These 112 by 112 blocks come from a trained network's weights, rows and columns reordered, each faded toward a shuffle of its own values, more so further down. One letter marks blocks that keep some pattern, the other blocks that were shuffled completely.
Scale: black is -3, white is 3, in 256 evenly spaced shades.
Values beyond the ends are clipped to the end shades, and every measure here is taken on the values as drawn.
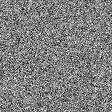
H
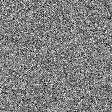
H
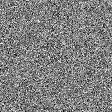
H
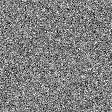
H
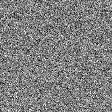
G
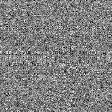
G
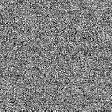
G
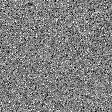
H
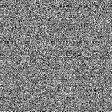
G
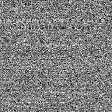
G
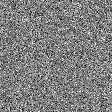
H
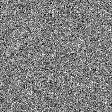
G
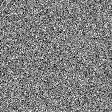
H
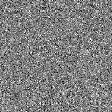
G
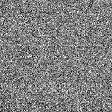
G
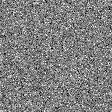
H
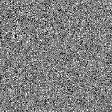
G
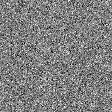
G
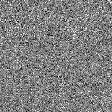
G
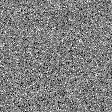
H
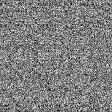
G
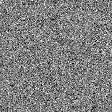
G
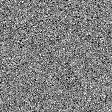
H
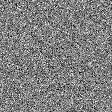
H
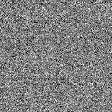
G
